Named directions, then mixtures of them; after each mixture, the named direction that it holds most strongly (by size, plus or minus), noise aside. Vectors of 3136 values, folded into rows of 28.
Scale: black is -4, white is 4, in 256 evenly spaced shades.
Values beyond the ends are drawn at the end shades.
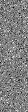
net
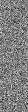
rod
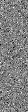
net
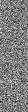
rod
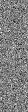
rod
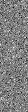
net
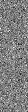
net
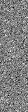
net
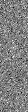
net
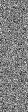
rod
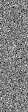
net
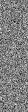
rod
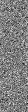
rod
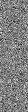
rod
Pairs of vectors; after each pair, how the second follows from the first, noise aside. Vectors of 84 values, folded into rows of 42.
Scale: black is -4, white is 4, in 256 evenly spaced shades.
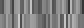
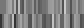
reversed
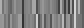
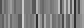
negated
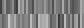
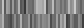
reversed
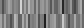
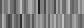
reversed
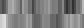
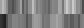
negated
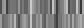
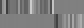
partly zeroed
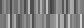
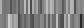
sign-scrambled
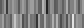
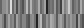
reversed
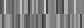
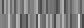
reversed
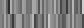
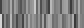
reversed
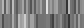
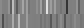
partly zeroed
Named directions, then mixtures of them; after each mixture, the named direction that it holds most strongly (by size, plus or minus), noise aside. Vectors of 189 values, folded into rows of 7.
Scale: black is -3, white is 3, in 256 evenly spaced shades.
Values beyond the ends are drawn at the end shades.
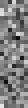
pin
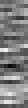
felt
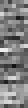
felt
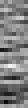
felt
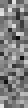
pin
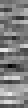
felt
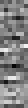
felt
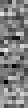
pin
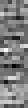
felt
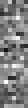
pin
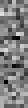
pin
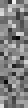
pin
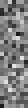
pin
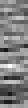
felt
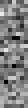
pin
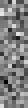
pin
